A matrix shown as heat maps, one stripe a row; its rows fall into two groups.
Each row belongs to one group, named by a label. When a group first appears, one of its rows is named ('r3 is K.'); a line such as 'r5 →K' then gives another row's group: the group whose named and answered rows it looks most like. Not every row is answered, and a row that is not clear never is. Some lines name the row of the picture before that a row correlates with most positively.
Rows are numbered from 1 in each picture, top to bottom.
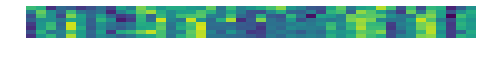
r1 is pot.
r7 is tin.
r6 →tin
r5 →tin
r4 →tin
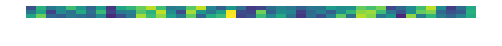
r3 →pot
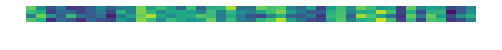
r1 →pot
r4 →pot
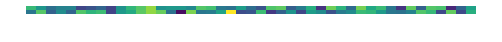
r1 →pot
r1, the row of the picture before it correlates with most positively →3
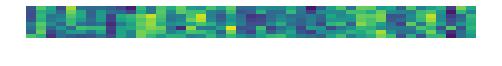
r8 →pot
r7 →tin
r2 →tin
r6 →tin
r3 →tin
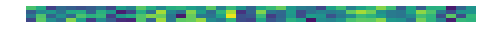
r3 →tin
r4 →tin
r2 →tin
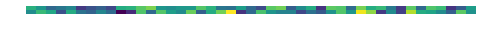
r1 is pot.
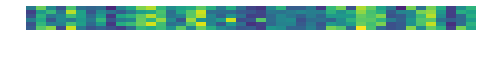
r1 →pot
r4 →tin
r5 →tin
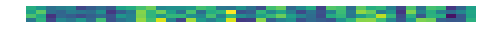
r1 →pot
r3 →pot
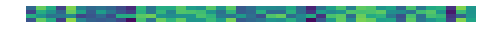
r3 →pot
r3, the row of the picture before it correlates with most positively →1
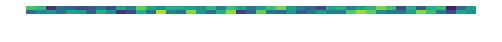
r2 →tin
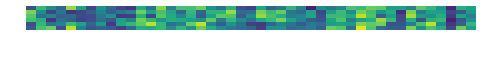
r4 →pot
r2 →pot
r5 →tin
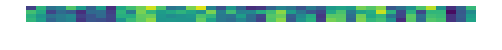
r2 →pot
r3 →pot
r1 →tin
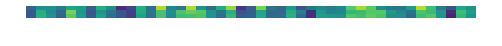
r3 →tin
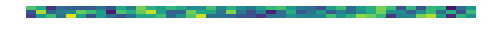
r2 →tin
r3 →tin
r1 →pot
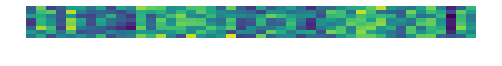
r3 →pot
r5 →tin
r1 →tin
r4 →tin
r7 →pot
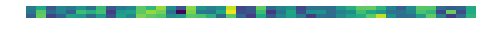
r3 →tin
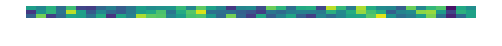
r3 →tin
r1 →pot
